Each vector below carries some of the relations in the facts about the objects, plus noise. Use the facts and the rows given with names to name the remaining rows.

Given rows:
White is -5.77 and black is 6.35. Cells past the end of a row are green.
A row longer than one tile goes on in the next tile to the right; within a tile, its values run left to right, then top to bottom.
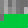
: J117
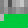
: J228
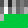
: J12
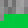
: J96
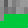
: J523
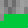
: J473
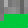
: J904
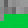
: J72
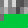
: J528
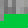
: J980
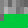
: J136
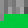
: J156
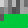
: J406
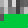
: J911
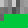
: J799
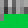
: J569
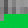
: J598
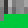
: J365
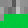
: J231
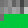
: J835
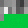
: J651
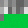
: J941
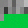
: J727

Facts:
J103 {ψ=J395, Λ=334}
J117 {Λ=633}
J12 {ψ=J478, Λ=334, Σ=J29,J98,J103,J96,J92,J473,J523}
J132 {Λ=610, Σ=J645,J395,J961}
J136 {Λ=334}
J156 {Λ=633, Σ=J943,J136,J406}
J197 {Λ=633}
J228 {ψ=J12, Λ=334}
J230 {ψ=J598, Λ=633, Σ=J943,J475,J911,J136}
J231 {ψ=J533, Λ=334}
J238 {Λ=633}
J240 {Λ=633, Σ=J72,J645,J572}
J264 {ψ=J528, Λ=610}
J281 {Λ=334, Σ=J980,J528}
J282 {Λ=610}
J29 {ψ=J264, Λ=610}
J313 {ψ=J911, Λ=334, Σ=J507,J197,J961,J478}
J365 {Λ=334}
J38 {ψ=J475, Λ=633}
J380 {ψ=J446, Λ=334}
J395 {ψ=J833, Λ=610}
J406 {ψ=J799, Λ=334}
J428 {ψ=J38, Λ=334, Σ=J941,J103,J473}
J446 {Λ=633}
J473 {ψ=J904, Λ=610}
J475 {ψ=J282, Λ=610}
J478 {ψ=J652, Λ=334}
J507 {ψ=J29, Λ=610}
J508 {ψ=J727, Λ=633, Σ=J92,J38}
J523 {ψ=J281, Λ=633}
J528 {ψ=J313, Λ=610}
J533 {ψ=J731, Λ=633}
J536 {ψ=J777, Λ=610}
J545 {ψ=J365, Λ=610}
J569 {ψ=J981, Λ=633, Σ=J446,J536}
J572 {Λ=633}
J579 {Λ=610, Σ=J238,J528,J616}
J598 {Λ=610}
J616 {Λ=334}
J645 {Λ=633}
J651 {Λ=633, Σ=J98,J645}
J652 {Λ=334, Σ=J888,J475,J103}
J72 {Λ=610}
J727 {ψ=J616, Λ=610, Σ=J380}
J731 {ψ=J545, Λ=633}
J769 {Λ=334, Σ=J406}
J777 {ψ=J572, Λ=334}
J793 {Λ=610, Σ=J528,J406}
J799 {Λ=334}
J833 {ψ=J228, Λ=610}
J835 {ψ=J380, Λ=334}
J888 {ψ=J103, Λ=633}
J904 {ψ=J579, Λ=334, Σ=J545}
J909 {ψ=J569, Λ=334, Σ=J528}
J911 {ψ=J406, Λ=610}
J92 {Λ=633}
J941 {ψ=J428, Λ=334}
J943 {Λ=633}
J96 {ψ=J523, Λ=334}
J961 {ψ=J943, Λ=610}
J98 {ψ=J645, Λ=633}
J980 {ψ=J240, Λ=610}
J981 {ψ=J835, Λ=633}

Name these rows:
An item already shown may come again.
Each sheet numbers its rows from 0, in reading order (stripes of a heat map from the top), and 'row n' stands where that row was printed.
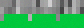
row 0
J231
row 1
J228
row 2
J475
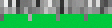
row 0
J313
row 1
J478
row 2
J365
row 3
J528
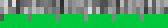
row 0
J911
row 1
J230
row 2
J365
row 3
J428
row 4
J981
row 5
J569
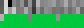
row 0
J652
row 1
J365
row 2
J793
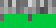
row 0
J264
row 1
J406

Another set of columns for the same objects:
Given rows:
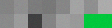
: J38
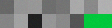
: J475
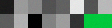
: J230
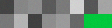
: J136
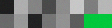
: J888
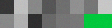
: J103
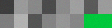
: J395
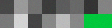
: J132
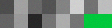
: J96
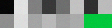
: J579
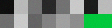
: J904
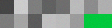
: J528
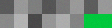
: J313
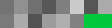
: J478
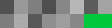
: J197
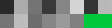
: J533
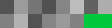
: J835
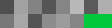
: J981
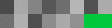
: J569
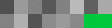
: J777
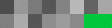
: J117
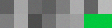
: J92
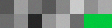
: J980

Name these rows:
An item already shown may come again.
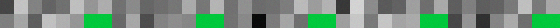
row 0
J528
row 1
J29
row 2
J941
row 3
J281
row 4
J507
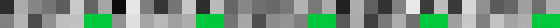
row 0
J793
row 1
J579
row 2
J264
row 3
J231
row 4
J281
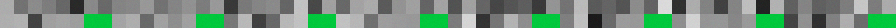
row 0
J645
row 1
J282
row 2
J769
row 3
J799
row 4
J651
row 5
J12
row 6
J365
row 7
J507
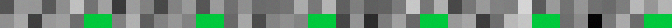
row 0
J911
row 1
J395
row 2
J29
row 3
J507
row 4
J406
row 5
J941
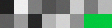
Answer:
J909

